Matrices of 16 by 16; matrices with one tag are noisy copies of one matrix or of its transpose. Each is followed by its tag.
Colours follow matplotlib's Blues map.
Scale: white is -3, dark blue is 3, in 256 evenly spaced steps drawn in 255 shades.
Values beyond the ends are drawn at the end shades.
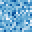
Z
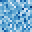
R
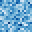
R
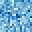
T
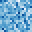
R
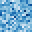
Z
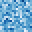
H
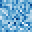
R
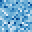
R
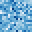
T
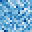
R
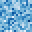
Z
